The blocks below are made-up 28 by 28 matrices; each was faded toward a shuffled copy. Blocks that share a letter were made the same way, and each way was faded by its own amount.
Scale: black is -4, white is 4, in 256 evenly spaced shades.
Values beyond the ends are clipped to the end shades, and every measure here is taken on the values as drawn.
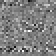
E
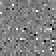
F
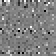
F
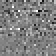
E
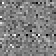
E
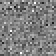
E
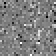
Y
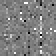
Y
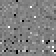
F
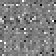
F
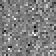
Y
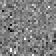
Y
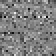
E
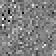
Y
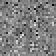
Y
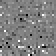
F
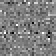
E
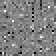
Y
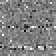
E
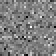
E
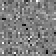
F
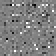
F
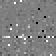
F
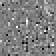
Y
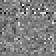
E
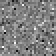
Y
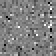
Y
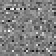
E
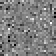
Y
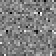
E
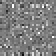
F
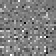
F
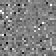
F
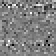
E
